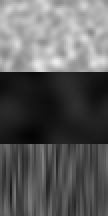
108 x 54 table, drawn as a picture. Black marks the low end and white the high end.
The table splits into 3 rows of 1 panel. Panel 1,1: high, blotchy. Panel 2,1: very low, smooth, faint in contrast. Panel 3,1: low, streaked downward.
